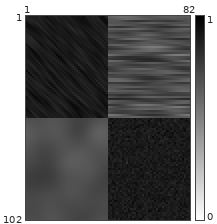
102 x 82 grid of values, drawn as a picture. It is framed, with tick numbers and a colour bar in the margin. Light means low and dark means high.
It is made of 2 by 2 panels. Panel 1,1: very high, slanting down to the right, faint in contrast. Panel 1,2: high, streaked across. Panel 2,1: high, smooth, faint in contrast. Panel 2,2: very high, fine-grained, faint in contrast.
